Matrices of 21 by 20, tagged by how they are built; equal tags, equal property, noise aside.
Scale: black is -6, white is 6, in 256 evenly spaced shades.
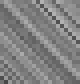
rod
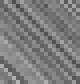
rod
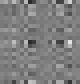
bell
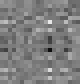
bell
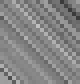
rod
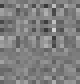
bell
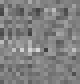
bell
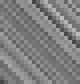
rod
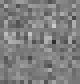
bell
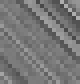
rod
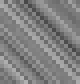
rod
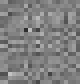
bell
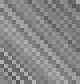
rod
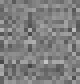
bell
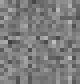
bell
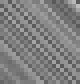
rod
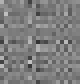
bell
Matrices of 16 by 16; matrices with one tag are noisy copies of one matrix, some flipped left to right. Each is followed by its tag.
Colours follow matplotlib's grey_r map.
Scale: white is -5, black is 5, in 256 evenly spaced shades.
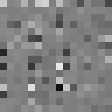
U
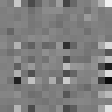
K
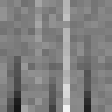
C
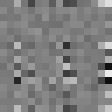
K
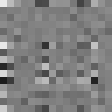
K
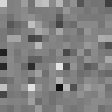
U
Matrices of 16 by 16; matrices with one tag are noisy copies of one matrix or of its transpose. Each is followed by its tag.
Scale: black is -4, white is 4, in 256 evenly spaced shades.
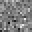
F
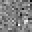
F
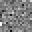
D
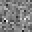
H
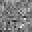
F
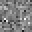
H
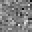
F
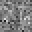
H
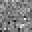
F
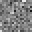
D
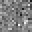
F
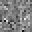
H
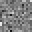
D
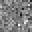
F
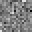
D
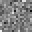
D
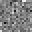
D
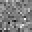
F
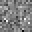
H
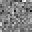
D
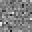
D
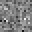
H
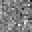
F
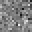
F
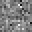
H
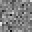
D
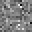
H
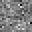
H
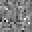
H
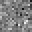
F
